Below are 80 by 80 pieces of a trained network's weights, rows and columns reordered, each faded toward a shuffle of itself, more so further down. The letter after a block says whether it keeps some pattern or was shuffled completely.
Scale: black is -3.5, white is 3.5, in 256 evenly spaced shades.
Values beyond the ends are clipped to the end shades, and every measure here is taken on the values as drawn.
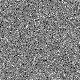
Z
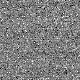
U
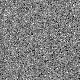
Z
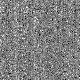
U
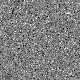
Z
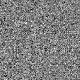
U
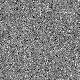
Z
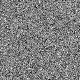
Z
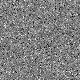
Z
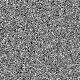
Z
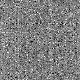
U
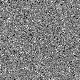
Z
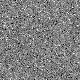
Z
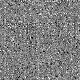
U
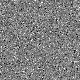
Z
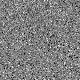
Z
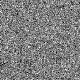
U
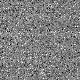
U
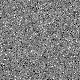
Z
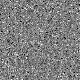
U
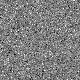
Z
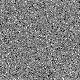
Z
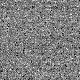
U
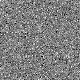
U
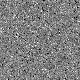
Z
